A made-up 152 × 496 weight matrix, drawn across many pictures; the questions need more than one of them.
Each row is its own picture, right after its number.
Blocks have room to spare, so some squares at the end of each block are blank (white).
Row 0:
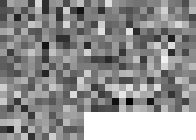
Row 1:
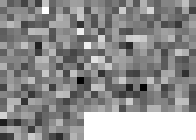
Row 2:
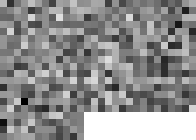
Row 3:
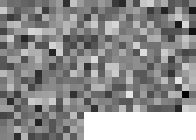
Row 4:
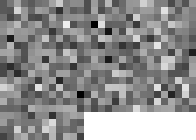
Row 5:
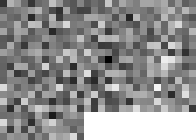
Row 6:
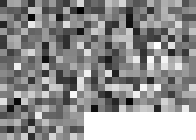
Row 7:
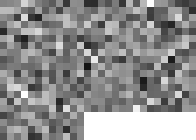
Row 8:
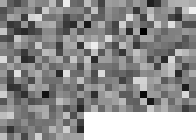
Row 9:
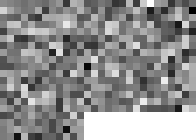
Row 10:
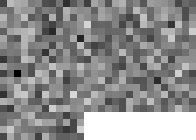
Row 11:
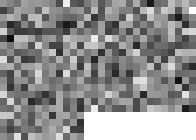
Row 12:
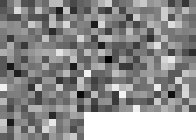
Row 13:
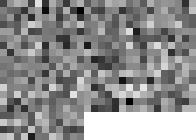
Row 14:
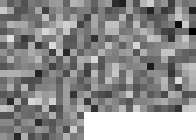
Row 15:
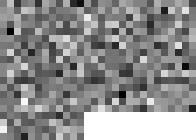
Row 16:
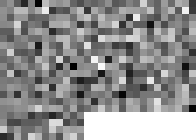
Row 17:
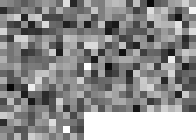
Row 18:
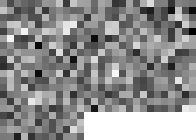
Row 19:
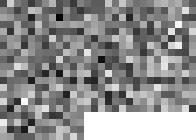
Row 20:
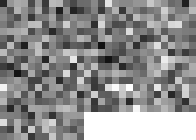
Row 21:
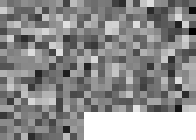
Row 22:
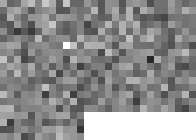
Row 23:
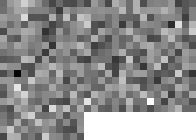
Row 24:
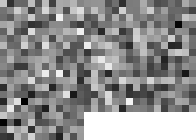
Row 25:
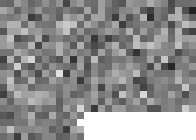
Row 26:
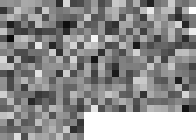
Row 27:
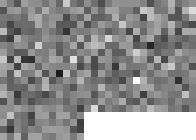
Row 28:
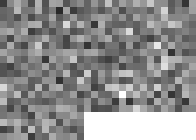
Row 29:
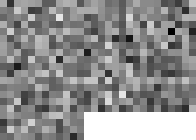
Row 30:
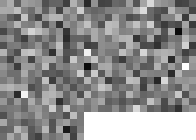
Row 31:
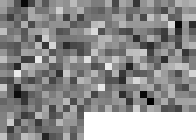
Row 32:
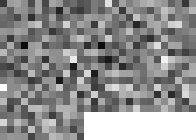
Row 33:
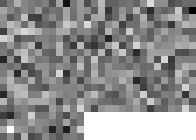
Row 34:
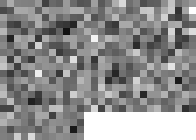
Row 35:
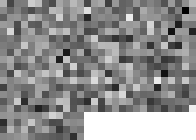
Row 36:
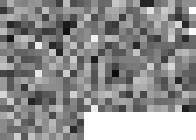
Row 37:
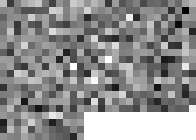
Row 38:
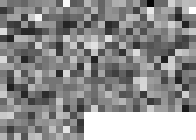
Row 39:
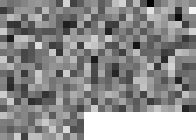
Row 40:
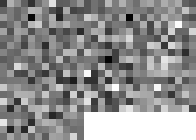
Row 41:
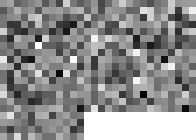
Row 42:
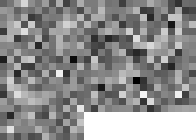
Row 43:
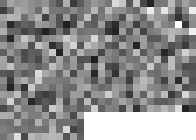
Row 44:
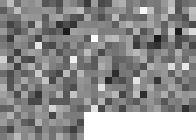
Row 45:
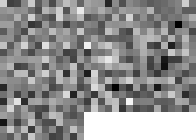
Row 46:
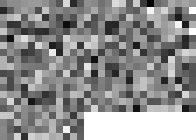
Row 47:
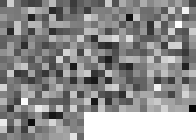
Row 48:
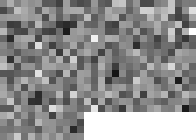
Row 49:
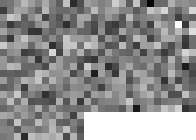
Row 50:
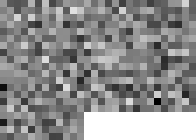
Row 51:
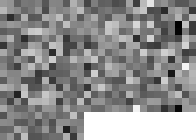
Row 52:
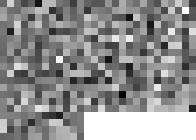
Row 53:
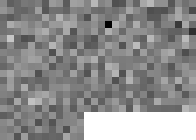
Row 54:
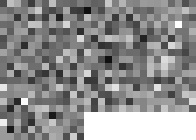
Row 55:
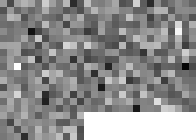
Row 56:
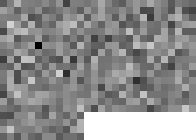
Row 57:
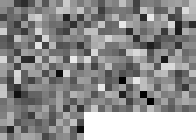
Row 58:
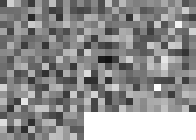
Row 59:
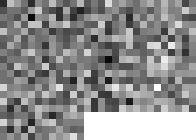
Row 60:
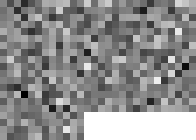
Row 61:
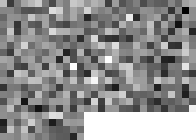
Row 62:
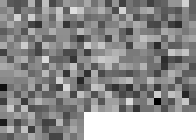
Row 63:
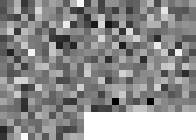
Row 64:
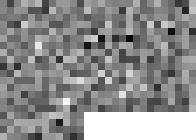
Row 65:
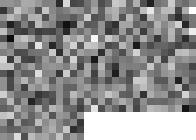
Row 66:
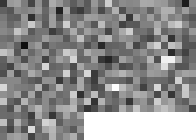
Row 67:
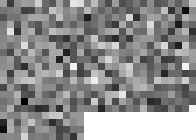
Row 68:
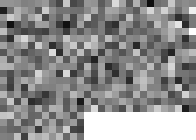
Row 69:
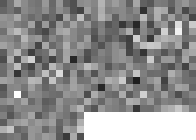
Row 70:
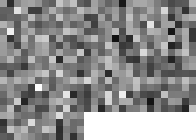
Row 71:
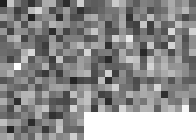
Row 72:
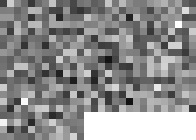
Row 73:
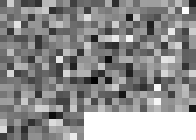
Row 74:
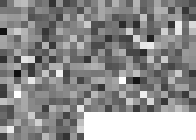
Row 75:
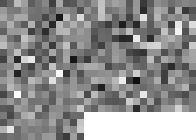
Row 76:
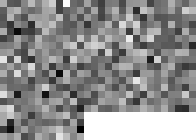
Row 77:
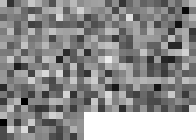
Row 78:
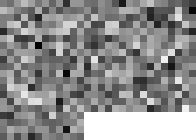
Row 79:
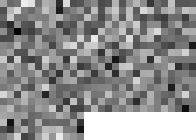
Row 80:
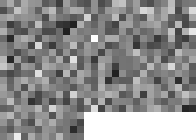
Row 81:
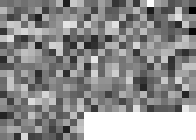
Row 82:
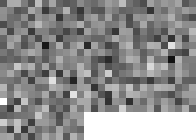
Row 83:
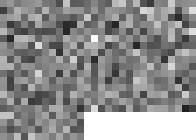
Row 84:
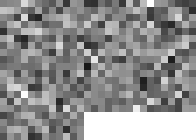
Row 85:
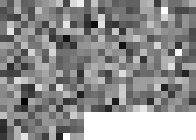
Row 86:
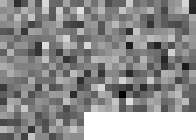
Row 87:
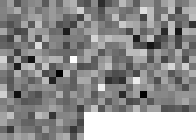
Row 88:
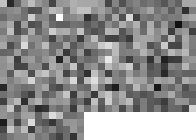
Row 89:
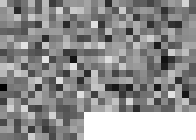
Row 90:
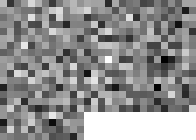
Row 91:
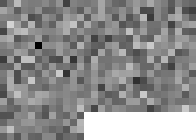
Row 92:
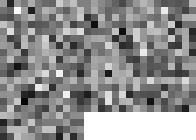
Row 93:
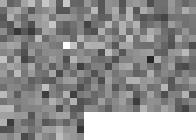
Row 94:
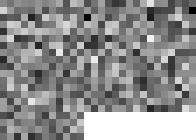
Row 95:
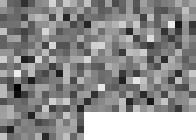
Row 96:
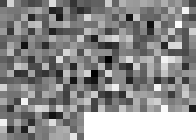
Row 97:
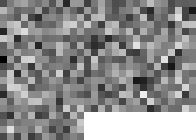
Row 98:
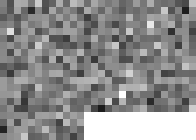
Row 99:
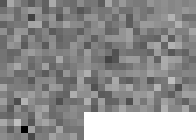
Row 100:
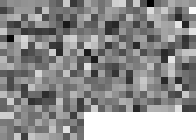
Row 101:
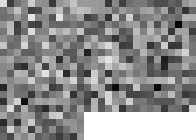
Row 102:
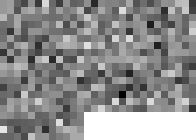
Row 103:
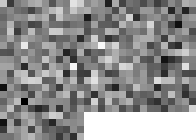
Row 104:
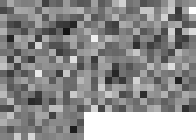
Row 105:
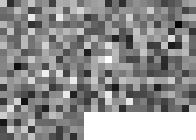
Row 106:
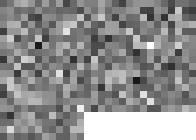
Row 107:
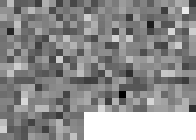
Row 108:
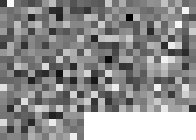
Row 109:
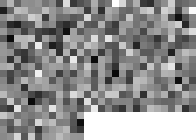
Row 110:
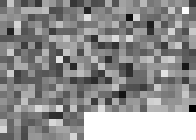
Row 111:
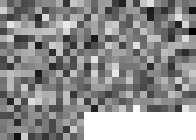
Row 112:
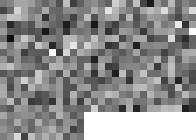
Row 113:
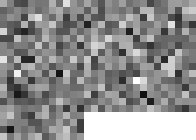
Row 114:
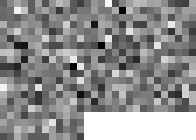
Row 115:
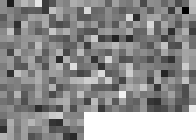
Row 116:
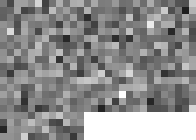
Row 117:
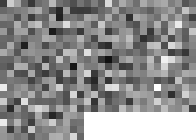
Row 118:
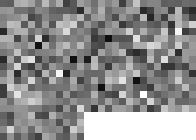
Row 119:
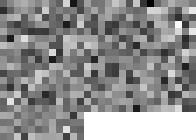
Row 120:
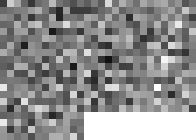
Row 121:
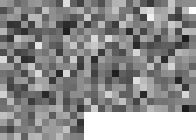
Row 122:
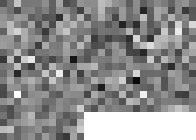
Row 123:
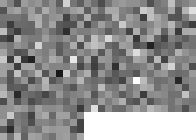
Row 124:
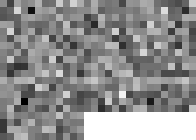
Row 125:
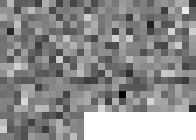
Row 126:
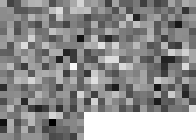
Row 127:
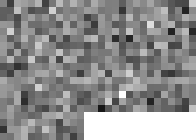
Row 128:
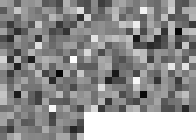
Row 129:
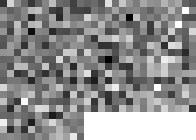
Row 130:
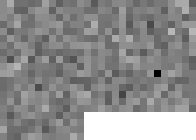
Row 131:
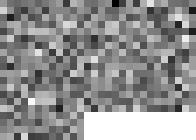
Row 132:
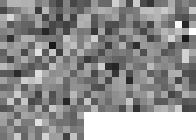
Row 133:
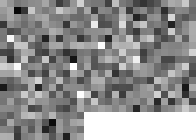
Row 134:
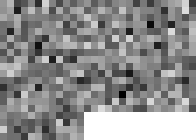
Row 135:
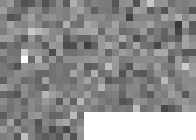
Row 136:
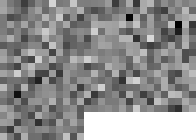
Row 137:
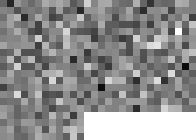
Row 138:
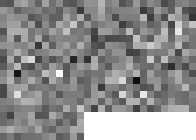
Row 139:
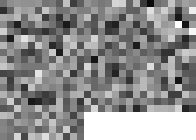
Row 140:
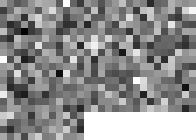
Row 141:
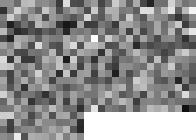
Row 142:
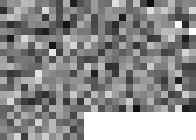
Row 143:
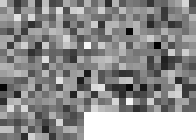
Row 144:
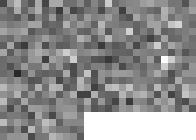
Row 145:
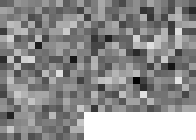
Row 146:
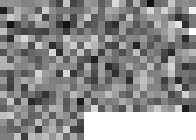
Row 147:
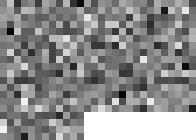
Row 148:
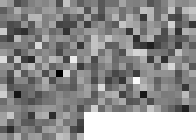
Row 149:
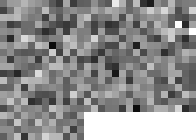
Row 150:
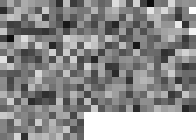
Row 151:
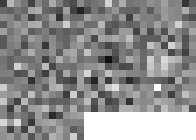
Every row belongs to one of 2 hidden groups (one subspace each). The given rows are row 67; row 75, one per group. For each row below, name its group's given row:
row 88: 67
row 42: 75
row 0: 67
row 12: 67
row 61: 67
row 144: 67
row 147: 67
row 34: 75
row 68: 75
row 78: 75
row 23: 75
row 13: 67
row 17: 75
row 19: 67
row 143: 67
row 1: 67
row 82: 67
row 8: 75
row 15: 67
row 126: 67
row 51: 75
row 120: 67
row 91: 75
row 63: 67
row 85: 67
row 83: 75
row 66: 67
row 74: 75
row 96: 67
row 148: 75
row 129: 67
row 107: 67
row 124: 67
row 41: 75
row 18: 75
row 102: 67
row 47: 67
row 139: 75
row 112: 75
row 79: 75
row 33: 75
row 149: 75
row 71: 67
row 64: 67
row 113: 75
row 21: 75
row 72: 67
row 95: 75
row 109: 75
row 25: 75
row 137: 75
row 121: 75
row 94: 75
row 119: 75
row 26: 75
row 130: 67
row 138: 75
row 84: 75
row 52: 67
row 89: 67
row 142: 75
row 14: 75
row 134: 67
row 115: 67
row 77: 67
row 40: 67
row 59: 67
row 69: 75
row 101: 67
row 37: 67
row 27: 75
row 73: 67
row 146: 75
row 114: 67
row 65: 75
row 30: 75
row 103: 67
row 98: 67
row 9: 75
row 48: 75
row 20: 67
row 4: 67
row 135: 75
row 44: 75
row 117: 67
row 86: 67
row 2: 67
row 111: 75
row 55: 75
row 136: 75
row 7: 75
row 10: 75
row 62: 67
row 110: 67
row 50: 67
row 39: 75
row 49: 75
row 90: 67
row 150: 75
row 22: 75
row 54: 67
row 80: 75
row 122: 75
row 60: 75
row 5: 67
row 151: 67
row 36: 75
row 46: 75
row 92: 67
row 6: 67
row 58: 67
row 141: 75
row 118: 75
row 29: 67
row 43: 75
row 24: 67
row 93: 75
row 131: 75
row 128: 75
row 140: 75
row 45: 67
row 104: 75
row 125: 67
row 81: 75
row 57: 75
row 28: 67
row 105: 67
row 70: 67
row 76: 75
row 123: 75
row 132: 75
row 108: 67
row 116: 67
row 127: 67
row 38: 75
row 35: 67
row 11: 75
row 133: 67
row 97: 75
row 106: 75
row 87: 75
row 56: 75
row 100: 75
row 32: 67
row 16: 67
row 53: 75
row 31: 75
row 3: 75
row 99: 67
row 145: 75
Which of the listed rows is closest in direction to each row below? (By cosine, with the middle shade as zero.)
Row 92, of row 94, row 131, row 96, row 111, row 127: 127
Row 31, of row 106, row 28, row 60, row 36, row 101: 60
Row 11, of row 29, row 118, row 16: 16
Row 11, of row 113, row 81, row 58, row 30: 113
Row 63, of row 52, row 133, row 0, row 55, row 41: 0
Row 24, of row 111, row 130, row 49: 111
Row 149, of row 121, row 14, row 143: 121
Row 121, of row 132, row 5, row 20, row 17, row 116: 17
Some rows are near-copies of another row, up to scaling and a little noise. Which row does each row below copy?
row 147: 15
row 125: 107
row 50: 62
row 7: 84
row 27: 123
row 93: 22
